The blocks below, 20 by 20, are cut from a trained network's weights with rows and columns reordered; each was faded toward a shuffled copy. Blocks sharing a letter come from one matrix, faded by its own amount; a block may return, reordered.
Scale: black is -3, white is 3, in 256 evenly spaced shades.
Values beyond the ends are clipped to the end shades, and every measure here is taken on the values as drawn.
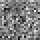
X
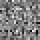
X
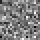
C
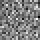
C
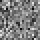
C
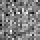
X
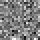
C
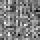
X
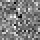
C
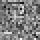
C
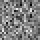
C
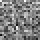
C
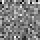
X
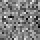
X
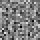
X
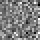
C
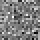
X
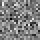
C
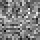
C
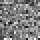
C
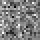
X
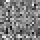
C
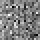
X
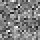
C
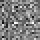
C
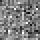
X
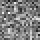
C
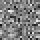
C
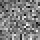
C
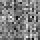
X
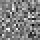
C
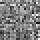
C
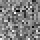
X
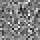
C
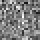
C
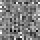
X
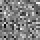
C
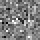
X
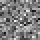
C
